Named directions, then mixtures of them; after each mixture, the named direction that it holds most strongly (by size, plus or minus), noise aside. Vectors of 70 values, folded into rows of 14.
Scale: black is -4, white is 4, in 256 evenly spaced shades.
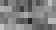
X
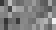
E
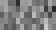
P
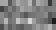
X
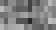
X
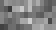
X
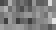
X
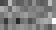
E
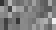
E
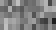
E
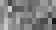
E
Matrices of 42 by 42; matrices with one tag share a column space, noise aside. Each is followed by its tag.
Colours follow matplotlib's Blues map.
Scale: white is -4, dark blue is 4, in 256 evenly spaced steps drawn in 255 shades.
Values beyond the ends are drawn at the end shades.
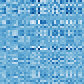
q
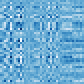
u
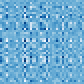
u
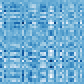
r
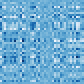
u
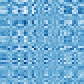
q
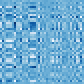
u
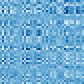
q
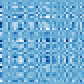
u
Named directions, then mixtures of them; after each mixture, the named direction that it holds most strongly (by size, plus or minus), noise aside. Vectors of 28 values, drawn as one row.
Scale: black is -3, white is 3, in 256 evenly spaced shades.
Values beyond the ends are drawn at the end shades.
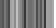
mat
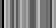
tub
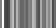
tub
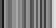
mat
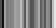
tub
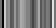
tub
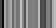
tub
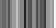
mat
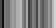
mat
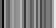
mat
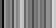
tub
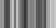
mat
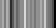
mat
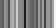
mat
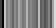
tub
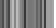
mat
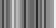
mat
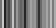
tub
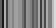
mat
